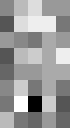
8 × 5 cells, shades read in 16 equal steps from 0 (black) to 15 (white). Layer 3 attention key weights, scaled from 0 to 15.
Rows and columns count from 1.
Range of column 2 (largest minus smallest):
8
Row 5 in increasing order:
6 9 9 10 10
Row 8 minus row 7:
4 -8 6 -3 1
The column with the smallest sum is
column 1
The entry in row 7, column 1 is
7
